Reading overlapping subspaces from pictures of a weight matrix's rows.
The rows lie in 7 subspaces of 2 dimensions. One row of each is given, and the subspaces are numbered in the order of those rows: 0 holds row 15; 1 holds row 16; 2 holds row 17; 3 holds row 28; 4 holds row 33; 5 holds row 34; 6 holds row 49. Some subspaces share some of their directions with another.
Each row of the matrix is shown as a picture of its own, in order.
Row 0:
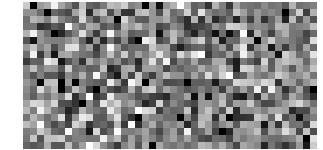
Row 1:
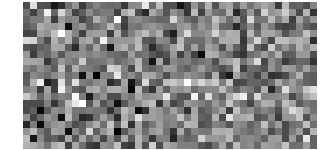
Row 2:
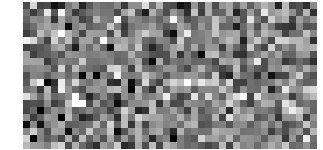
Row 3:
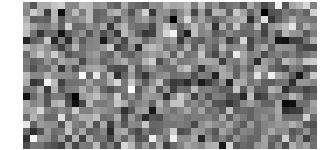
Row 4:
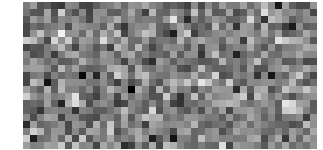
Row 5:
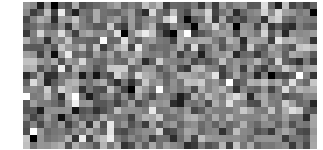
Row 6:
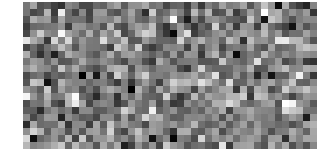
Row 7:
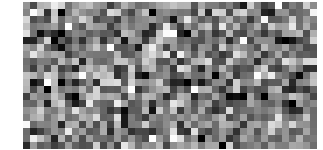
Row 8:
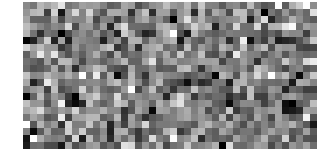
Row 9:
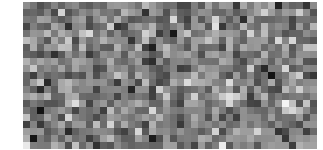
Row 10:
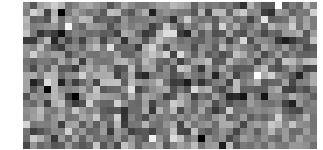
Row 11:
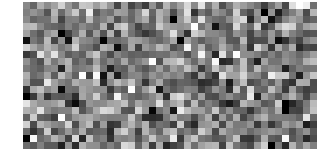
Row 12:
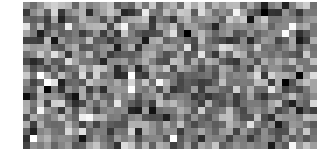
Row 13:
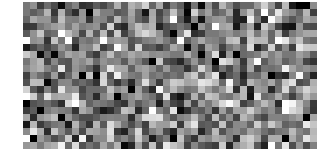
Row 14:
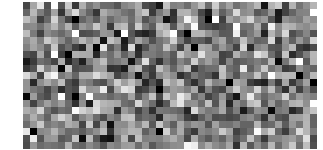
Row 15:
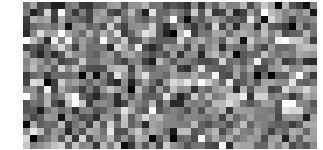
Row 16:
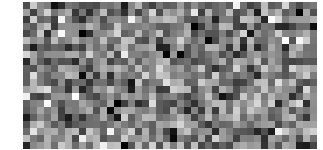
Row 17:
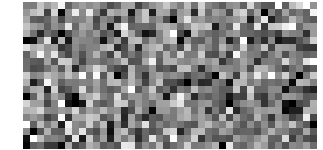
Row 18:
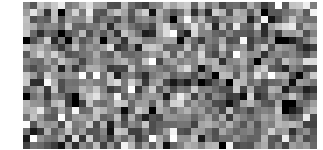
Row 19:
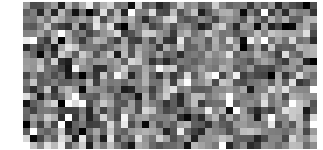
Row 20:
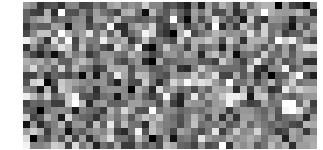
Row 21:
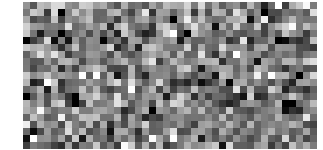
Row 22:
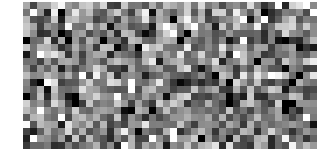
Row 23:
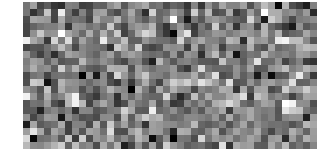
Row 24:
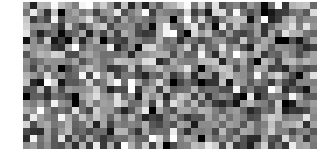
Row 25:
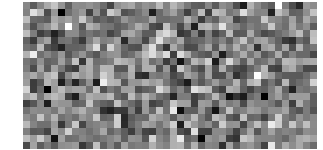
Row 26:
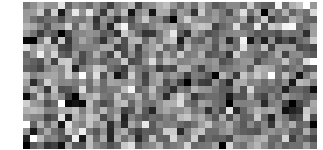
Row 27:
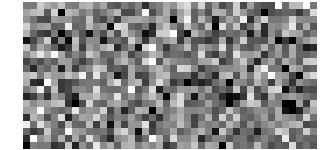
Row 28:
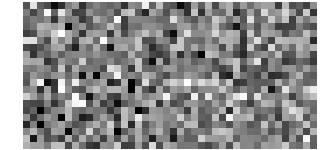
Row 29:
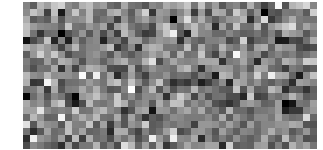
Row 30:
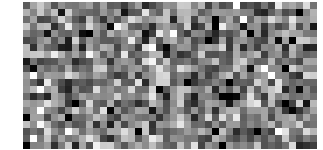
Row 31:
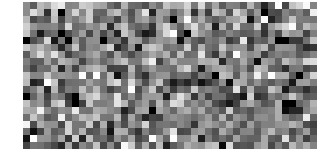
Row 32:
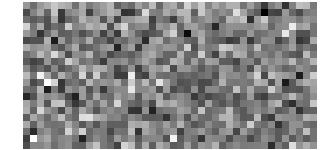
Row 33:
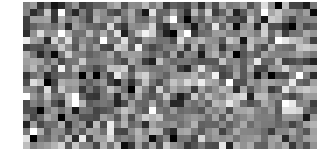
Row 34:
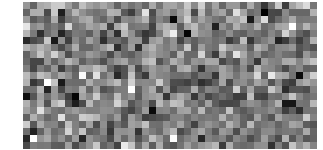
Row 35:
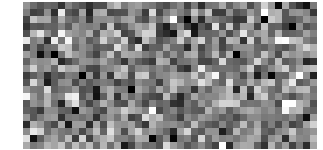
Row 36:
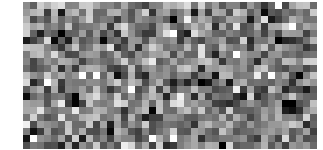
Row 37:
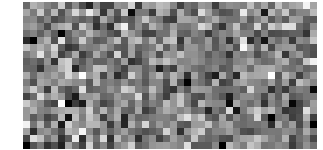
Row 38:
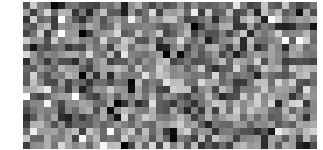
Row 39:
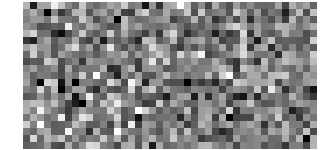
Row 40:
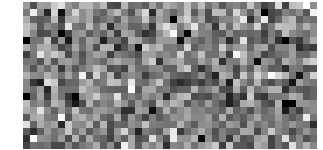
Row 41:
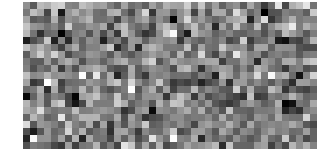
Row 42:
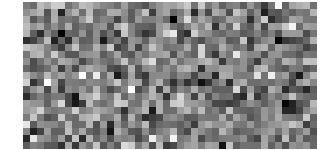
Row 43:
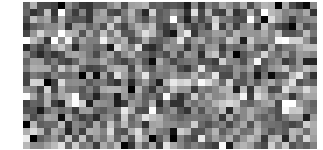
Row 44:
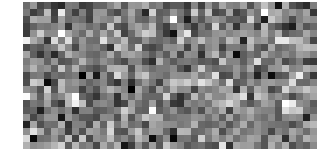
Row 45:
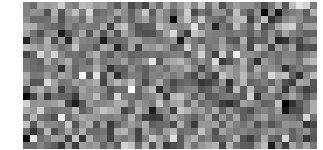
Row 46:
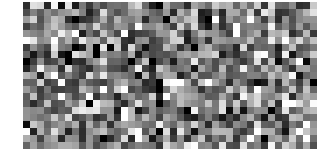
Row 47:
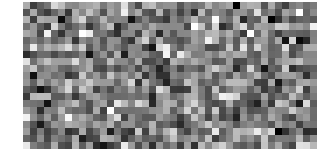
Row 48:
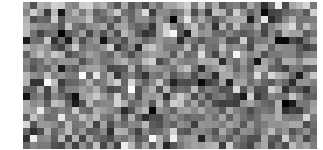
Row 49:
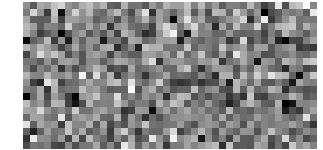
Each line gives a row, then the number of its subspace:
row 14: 4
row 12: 5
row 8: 2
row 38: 1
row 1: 3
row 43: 4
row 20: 1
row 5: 4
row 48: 2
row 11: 0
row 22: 6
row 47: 1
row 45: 0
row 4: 6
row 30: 1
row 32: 5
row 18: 5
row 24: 2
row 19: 2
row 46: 4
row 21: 5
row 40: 6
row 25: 0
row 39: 3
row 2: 3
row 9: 1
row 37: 2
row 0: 3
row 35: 3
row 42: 6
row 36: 6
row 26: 2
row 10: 0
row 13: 0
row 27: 1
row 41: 5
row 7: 0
